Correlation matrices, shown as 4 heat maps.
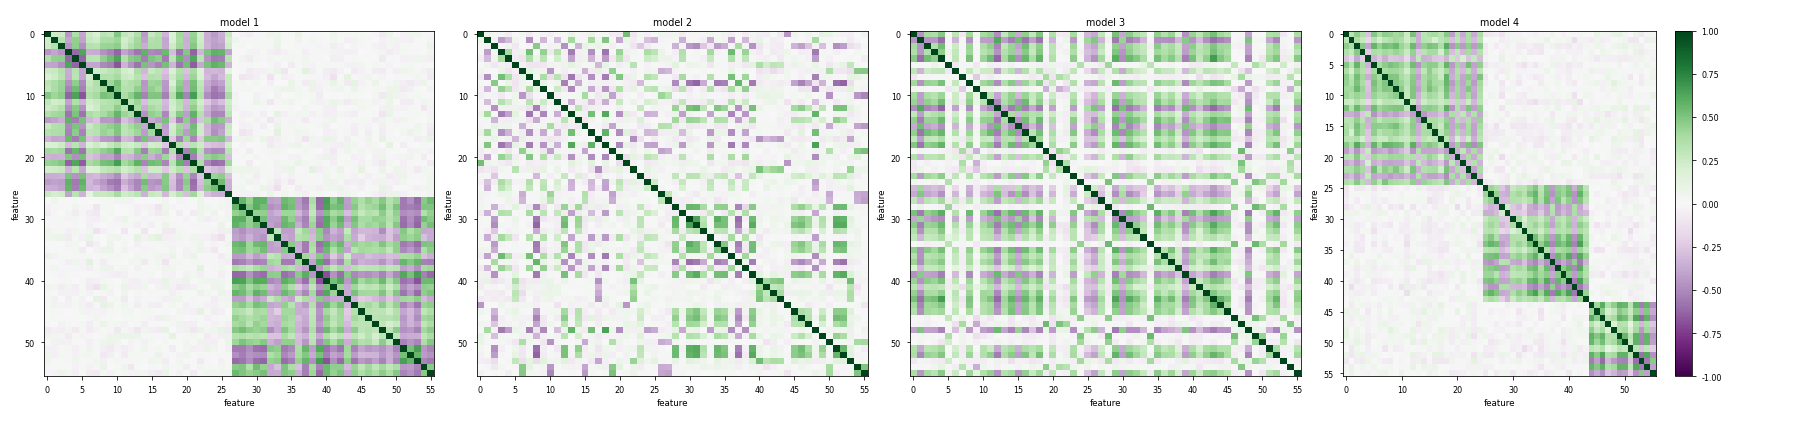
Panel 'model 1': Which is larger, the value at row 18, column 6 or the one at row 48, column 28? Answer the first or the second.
the second
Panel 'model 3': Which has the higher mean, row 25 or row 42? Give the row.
42
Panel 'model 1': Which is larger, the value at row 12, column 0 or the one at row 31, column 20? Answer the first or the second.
the first
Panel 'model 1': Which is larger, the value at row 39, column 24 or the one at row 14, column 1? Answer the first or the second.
the first
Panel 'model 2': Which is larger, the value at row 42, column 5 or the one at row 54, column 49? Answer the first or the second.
the first
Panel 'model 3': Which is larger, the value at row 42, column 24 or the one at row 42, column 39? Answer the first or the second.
the first
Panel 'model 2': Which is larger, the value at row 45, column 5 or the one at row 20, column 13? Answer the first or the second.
the first
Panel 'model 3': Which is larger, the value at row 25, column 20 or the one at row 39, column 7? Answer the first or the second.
the second
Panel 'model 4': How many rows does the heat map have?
56
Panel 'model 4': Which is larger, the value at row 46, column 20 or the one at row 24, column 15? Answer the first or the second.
the second
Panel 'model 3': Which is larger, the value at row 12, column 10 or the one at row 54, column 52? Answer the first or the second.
the second
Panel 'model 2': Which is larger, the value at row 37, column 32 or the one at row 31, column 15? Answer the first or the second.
the second
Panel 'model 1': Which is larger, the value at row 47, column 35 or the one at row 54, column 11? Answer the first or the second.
the first
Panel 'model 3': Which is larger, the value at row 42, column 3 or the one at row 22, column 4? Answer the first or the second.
the first
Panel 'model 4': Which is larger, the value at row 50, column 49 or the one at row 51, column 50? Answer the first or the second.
the first
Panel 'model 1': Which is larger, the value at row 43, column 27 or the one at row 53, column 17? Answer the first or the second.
the second
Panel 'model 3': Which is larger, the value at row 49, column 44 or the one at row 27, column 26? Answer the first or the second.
the first
